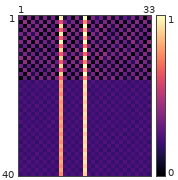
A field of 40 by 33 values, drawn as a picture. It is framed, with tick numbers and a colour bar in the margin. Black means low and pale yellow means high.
Columns 11 and 17 differ from the columns beside them. A horizontal seam about 40% of the way down splits the table, and the bottom part is calmer. The bottom right is the smoothest part. There is no overall slope.
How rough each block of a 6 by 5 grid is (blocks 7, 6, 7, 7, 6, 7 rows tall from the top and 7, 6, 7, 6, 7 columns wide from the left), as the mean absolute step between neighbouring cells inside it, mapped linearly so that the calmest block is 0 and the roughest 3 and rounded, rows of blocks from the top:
2 3 3 2 2 / 2 3 3 2 2 / 1 2 2 1 1 / 0 1 1 0 0 / 0 1 1 0 0 / 0 1 1 0 0
